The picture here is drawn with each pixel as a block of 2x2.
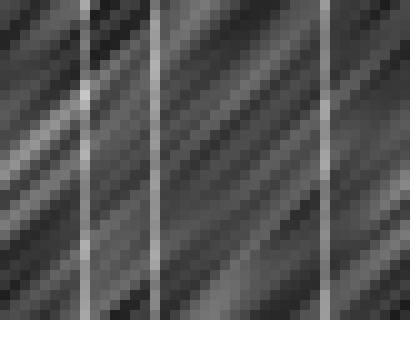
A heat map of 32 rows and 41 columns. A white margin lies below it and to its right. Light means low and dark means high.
Slope: none. Average level on the scale: 70%. Odd lines: columns 9, 16 and 33. Histogram: skewed, a long tail of low values.
